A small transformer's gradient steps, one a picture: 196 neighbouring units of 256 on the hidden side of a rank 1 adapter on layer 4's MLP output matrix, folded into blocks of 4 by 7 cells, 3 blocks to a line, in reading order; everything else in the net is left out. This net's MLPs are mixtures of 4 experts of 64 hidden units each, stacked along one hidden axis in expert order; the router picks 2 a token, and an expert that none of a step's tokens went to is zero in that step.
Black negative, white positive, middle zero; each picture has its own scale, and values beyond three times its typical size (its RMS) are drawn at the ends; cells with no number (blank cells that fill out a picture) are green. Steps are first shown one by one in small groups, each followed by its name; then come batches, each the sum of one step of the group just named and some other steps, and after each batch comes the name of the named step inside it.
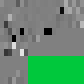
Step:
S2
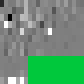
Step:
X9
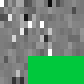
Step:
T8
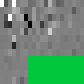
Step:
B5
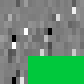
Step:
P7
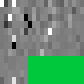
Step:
B5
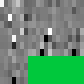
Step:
T8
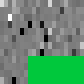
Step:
S2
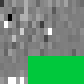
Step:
X9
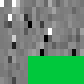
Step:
B5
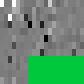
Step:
B5
